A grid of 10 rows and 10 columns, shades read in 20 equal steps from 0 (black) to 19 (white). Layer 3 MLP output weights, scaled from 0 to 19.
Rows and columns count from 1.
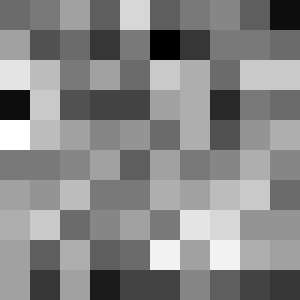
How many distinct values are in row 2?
6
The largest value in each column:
19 15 14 12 16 18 17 18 15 15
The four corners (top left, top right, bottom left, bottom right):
8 1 12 4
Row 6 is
9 9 10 12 7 12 9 10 13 10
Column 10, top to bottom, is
1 8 15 8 13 10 8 11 12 4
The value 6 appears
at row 2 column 2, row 4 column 3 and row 5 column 8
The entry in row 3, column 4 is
12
